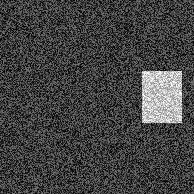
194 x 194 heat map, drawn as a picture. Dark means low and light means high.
Histogram: skewed, a long tail of high values. Stripes: none. Ninth with the highest average: middle right. Odd patch: higher, in the middle right.
